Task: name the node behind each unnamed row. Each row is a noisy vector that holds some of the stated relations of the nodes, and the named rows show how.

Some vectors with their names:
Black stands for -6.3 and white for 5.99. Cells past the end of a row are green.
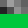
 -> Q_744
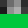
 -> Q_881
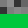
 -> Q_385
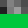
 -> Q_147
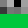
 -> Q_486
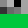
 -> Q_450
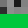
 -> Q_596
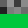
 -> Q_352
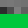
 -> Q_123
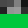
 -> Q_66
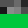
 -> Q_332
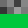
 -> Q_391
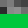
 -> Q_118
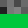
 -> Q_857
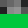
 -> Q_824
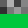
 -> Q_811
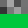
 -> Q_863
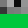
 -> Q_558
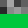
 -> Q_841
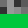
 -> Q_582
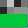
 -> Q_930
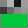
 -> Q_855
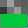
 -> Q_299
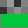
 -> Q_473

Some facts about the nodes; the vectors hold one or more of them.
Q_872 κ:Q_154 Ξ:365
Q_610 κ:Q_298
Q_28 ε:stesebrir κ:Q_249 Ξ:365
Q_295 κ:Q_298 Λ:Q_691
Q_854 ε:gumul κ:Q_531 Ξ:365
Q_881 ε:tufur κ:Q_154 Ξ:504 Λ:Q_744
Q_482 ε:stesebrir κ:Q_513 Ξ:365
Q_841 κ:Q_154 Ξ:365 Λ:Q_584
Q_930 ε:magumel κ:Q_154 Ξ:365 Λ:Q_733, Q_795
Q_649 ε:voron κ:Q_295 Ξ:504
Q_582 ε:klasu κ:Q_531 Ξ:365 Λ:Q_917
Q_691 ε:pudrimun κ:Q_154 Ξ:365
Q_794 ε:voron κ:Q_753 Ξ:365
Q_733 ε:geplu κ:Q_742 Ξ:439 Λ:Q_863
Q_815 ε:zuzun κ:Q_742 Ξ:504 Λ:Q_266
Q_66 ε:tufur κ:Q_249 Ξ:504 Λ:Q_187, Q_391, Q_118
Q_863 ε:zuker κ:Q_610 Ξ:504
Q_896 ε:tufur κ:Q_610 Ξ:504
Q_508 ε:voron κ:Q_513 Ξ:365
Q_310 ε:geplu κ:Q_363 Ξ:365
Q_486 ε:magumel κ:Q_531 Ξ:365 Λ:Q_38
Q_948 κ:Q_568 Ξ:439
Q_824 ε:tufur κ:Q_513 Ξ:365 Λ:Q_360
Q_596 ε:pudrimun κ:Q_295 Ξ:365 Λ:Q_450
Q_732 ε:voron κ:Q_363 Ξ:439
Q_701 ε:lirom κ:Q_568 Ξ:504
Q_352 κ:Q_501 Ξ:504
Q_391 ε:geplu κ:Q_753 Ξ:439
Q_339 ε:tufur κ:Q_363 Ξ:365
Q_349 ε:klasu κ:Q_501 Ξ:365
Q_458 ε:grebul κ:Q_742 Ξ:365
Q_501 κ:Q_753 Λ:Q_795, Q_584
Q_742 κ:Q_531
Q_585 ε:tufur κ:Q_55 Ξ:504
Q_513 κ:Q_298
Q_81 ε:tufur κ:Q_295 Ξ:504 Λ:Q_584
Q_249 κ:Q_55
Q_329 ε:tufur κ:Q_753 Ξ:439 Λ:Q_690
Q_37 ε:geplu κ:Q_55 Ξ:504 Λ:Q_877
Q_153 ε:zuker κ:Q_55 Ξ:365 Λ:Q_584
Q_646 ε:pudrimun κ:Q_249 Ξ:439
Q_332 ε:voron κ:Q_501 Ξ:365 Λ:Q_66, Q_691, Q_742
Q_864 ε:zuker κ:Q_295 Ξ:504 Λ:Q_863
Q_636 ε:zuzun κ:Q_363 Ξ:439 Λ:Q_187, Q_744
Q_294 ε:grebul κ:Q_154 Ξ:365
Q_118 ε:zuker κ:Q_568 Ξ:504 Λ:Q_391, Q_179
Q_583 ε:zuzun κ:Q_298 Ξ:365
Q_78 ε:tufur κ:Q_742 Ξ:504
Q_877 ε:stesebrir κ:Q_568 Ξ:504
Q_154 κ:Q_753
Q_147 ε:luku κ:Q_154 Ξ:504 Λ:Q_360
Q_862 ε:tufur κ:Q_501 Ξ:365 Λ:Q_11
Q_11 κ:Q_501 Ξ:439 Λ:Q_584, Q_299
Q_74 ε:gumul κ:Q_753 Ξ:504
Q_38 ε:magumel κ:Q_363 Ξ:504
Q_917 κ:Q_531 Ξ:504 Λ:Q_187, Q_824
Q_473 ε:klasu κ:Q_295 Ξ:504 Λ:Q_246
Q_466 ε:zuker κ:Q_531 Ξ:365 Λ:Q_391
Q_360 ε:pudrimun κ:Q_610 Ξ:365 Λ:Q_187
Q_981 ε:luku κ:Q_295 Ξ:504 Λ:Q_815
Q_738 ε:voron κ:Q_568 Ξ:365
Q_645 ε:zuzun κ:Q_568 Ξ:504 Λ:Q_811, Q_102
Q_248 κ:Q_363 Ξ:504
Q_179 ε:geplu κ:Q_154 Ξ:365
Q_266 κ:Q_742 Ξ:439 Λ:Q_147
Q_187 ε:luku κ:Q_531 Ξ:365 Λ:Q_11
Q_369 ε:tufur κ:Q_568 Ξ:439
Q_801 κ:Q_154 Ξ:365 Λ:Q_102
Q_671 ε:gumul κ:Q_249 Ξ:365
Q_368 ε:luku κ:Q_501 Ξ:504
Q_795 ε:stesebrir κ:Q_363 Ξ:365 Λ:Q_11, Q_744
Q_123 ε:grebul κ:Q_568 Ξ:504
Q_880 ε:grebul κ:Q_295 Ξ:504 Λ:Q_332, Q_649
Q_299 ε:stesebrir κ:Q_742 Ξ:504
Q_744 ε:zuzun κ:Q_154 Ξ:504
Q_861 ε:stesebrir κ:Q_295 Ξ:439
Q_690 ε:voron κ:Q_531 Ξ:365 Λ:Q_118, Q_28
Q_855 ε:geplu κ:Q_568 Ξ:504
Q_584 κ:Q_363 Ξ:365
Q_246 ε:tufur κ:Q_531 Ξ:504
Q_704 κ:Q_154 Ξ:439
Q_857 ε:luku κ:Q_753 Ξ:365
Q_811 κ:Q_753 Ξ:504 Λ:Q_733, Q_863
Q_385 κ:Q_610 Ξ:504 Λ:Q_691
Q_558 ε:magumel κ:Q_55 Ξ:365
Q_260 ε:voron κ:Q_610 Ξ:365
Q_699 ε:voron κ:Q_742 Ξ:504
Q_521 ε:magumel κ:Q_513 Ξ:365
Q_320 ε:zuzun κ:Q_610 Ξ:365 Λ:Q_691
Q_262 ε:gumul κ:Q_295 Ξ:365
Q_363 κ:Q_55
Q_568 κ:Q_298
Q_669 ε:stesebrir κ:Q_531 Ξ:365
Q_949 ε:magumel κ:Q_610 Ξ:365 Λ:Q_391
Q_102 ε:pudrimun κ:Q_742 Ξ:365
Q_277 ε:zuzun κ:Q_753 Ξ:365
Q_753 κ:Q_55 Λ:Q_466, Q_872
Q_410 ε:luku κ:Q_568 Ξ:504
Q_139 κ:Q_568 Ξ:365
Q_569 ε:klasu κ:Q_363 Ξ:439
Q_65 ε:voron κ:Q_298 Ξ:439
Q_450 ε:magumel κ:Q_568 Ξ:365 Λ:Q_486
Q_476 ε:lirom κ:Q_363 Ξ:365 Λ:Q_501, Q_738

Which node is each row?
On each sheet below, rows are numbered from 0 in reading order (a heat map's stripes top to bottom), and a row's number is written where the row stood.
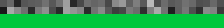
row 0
Q_691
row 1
Q_896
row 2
Q_360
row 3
Q_649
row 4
Q_815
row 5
Q_501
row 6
Q_294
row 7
Q_339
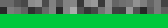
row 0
Q_28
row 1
Q_583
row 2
Q_81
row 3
Q_262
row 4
Q_65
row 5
Q_880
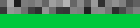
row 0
Q_102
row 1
Q_861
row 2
Q_645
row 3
Q_801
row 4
Q_320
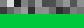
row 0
Q_476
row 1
Q_153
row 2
Q_74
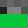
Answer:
Q_794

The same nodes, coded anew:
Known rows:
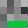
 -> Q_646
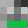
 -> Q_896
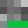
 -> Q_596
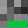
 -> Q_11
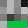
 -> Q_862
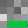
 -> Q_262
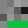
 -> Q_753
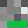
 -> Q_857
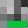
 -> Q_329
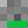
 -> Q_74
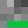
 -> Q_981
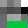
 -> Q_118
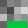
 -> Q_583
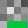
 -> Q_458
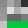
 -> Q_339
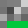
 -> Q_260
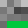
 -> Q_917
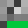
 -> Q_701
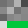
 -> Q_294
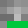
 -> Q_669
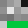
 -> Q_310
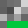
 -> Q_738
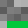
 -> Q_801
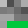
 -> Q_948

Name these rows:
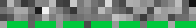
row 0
Q_930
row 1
Q_349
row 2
Q_841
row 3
Q_699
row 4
Q_139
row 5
Q_744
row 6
Q_881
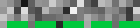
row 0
Q_855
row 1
Q_332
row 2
Q_569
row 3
Q_872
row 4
Q_147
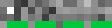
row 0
Q_733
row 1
Q_811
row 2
Q_299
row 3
Q_368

